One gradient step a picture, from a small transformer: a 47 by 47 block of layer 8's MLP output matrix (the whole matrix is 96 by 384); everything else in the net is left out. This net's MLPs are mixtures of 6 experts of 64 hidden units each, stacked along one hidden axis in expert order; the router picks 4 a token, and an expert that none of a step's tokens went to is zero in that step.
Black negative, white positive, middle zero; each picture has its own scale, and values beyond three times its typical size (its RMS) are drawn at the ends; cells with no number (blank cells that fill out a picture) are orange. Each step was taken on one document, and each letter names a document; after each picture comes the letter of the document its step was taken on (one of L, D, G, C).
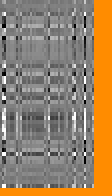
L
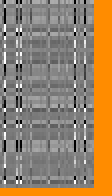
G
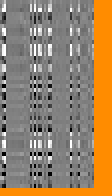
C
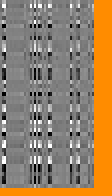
C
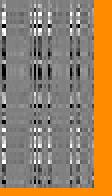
C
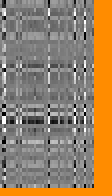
L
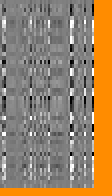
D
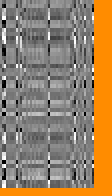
L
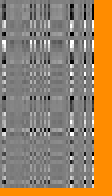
D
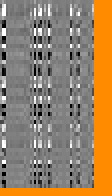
C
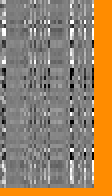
D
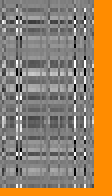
L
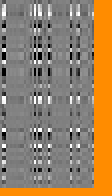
C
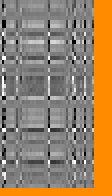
L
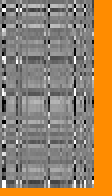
L
